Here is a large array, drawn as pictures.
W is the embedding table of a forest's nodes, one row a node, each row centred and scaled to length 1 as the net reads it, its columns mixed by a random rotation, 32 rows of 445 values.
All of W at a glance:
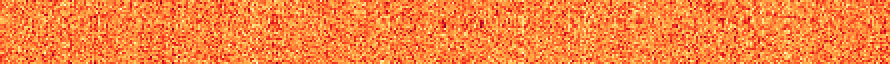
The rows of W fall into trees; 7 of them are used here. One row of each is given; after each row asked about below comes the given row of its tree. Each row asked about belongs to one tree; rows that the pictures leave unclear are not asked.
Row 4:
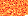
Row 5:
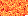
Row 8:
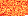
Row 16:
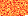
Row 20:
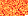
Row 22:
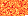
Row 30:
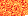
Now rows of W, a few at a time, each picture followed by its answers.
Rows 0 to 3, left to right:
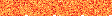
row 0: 16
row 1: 5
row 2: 5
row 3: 20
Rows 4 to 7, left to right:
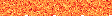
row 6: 5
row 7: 22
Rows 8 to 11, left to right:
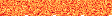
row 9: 4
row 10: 4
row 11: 4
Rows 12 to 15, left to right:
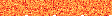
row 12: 30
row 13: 30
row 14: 8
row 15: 4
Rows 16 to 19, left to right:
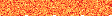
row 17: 22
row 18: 20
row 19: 8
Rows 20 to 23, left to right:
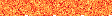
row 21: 5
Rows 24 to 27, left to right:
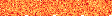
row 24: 8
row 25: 16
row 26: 4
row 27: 5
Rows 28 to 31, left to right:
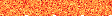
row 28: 20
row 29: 16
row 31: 8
